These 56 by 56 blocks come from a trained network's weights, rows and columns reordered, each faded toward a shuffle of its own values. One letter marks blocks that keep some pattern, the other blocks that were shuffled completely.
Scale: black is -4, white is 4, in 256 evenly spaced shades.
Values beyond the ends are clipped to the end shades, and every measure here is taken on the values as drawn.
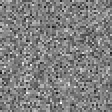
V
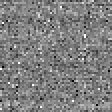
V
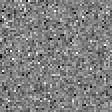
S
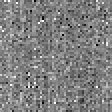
V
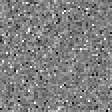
S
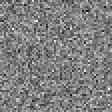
S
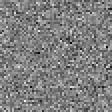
V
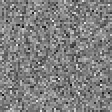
V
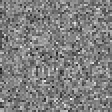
V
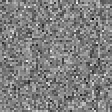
V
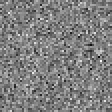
V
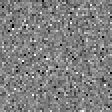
S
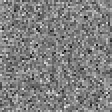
S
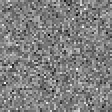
S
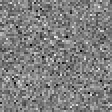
S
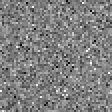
S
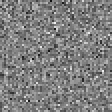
S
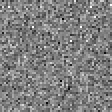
S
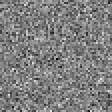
V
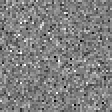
S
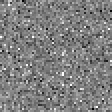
S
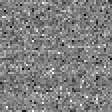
V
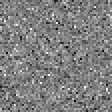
S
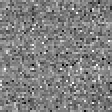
V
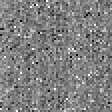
V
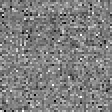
V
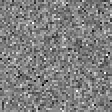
S
